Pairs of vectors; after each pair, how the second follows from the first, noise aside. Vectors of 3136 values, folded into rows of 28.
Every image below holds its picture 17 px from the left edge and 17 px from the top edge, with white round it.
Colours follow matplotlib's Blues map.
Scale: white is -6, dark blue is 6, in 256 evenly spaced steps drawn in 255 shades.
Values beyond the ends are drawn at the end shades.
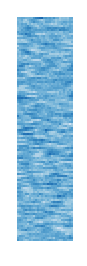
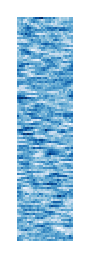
scaled up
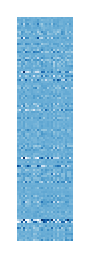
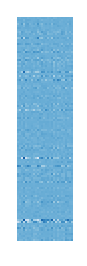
shrunk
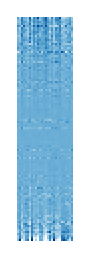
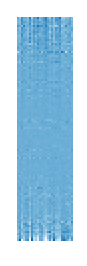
shrunk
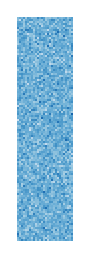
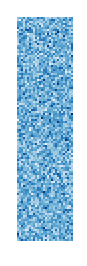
scaled up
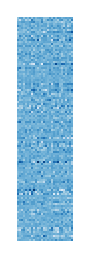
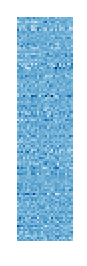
reversed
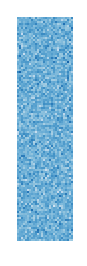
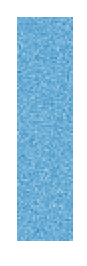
shrunk
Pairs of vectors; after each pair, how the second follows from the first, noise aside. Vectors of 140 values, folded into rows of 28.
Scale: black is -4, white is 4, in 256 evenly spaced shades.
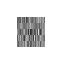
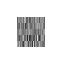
wrapped around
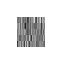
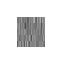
shrunk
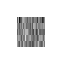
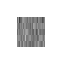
shrunk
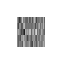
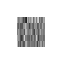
wrapped around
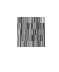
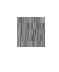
shrunk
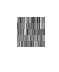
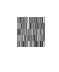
wrapped around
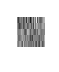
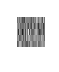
wrapped around
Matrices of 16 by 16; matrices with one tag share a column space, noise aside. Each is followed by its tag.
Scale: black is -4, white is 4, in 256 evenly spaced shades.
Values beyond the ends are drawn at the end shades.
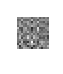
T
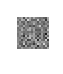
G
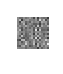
G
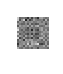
G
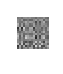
T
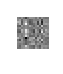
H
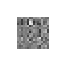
H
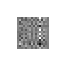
G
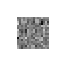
H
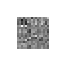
H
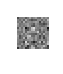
T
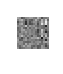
H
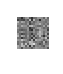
G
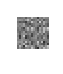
T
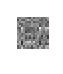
T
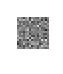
G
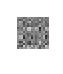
T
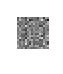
G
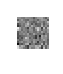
T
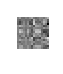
H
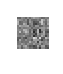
H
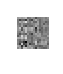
T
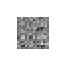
T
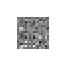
T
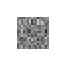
H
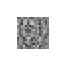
H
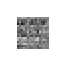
H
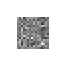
G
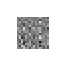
T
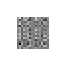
G
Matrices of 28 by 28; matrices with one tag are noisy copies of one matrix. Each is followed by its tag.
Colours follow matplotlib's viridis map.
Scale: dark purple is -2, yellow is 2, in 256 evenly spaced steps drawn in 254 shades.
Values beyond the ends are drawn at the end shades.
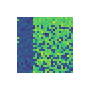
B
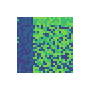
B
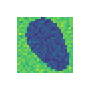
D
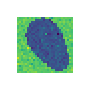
D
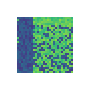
B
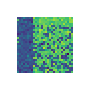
B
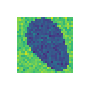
D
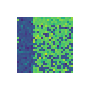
B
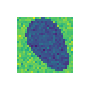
D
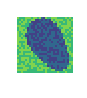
D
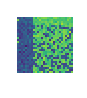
B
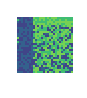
B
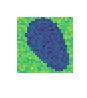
D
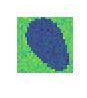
D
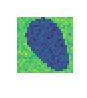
D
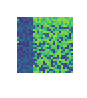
B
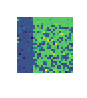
B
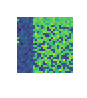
B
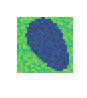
D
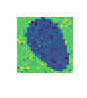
D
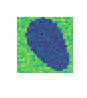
D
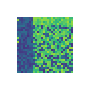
B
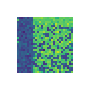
B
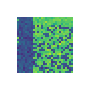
B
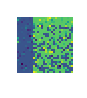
B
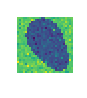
D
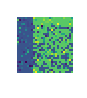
B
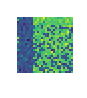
B
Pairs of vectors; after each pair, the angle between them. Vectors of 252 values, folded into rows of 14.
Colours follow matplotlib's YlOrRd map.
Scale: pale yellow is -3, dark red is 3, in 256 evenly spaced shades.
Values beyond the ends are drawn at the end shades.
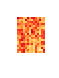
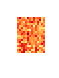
partly aligned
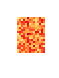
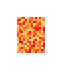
orthogonal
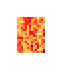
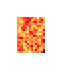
nearly parallel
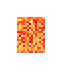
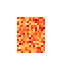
partly aligned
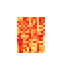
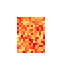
partly opposed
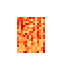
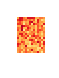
partly aligned
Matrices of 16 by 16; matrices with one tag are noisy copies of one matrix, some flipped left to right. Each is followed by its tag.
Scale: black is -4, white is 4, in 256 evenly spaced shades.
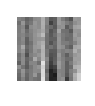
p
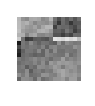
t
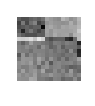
t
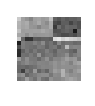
t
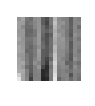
p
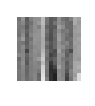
p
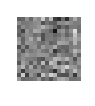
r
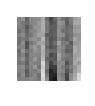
p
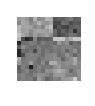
t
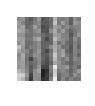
p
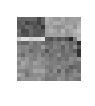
t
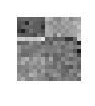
t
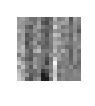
p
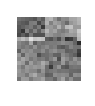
t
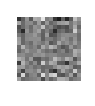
r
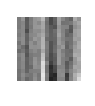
p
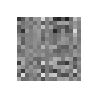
r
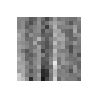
p
